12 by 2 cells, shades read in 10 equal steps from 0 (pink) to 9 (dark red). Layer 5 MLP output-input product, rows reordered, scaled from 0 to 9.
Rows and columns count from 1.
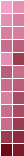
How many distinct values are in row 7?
2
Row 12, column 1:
9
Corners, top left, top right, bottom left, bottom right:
0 1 9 8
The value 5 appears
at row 8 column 2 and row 9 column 2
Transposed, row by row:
0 1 2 3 1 4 3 2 3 3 6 9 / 1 2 2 4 6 3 4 5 5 6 7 8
